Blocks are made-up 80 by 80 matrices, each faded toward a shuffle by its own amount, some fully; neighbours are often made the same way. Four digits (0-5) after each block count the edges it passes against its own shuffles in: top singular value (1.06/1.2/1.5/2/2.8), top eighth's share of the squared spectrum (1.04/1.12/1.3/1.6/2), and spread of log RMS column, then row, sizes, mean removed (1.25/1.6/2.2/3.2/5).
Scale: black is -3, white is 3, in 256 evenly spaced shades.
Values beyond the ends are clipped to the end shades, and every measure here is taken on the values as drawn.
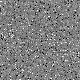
2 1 0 0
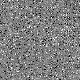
3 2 0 1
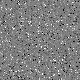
0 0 0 0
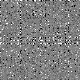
2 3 3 2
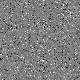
1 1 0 0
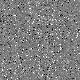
1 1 1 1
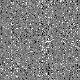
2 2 2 2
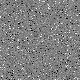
1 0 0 0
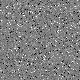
0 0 0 0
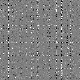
3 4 3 2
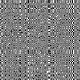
5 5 4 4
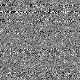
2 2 0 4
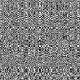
5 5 3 3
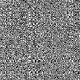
4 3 2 2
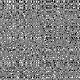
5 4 2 3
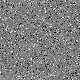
0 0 0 0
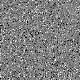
3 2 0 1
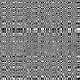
5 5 4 4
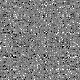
4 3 1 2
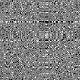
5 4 2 3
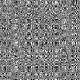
5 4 3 3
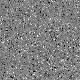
0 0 0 0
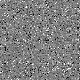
3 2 1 1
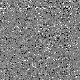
4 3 1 1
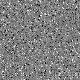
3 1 0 0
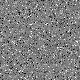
1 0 0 0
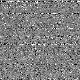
2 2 0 3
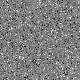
0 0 0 0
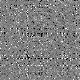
4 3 2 2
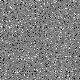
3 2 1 1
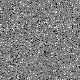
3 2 1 1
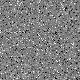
2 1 0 0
